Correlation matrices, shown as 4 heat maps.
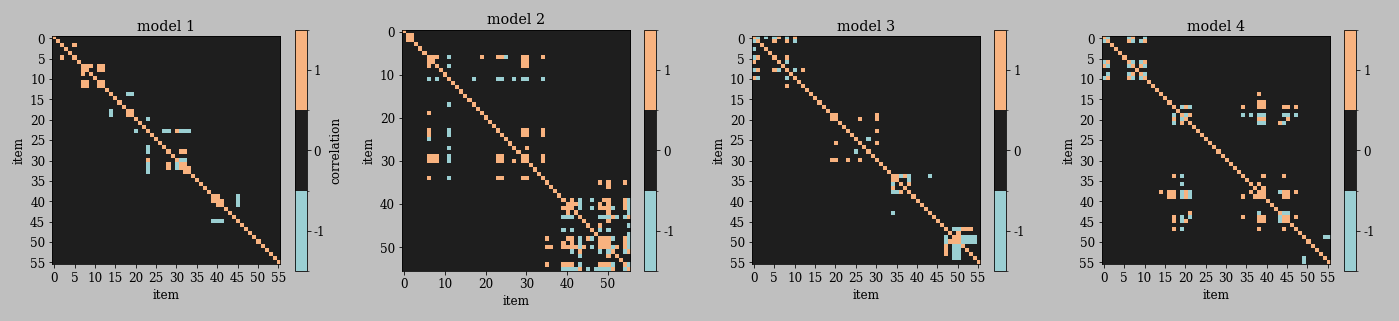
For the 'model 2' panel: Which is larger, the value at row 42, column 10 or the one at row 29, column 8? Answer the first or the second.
the second
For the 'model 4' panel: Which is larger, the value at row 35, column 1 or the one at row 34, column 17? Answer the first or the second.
the second
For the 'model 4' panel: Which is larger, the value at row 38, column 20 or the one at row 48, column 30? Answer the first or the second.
the first
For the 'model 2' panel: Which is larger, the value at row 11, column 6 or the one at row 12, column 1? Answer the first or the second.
the second
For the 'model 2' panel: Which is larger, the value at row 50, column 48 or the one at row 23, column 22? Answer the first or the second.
the first
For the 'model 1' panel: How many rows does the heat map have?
56
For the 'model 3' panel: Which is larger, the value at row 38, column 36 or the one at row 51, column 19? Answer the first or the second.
the first
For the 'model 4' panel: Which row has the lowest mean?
19
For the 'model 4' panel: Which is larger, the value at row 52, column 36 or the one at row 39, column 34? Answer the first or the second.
the second
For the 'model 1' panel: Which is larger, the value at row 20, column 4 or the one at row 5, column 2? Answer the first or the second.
the second
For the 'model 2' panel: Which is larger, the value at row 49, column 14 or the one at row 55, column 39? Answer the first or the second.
the first
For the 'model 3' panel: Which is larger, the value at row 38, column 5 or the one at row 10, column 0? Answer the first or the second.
the second
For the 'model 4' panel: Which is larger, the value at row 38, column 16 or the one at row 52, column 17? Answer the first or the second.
the first
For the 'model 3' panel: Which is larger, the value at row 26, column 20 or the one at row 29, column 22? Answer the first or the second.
the first
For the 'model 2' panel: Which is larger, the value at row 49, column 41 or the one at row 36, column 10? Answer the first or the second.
the first
